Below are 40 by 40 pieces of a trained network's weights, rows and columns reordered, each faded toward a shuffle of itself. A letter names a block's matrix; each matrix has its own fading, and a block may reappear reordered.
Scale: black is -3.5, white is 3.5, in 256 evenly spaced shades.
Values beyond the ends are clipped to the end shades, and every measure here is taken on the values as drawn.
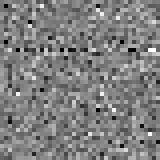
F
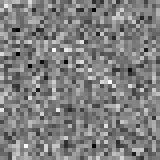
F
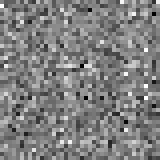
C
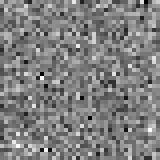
C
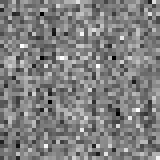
C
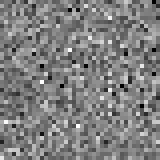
F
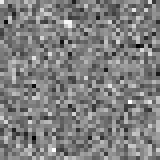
F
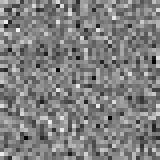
F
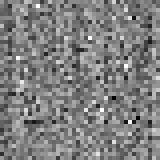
C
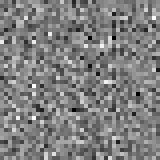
F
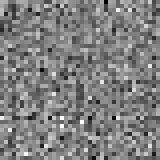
C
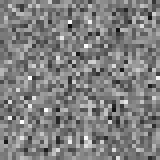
F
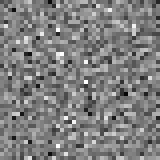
F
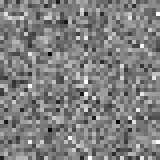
F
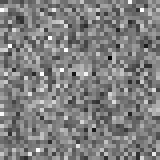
C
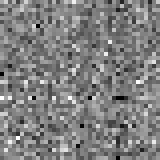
C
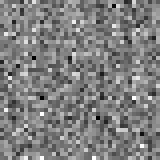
C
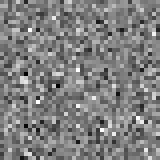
F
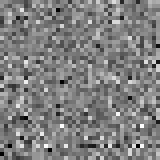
F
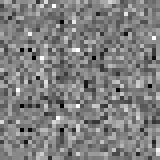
C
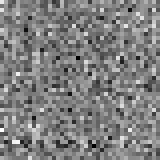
C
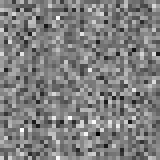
C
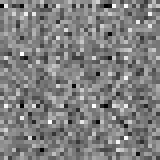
C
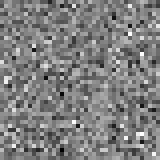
F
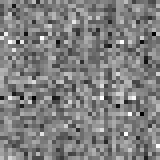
C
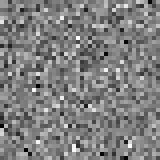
F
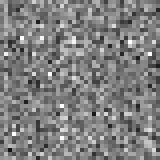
C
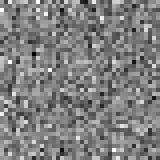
C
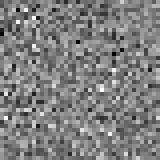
F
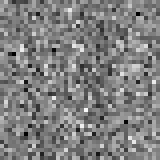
C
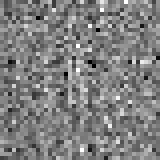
C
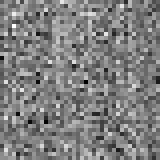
C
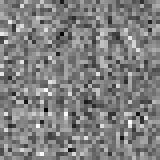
C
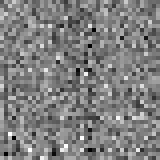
C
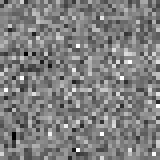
F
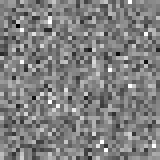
F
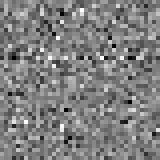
F
